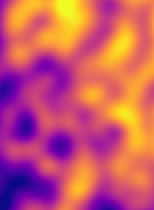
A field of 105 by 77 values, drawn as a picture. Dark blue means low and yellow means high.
Values rise toward the top right. The ninth with the lowest average is the bottom left. Neither half mirrors the other. The texture varies smoothly and slowly. No lone cell stands out from its neighbours.
